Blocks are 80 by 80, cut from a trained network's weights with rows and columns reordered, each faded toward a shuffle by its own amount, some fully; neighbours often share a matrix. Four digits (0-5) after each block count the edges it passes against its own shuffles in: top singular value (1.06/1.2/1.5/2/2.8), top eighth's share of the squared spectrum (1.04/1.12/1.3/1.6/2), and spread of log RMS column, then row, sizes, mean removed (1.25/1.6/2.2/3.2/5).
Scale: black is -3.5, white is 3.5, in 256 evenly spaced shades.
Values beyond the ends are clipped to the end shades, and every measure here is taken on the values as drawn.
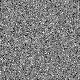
1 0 0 0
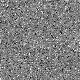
0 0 0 0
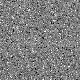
0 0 0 0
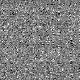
2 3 2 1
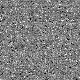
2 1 1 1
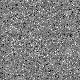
1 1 0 0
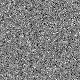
0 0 0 0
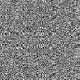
4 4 2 2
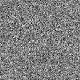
3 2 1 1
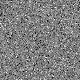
0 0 0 0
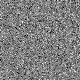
1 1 0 0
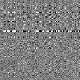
4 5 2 3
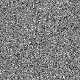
2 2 0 1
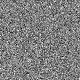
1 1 0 0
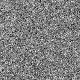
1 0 0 0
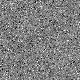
0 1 0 0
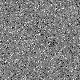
0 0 0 0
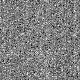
2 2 0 1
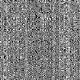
3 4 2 3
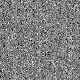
1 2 1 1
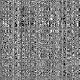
4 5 3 3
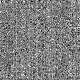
2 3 0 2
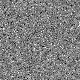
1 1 0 0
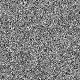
2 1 0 0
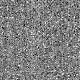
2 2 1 1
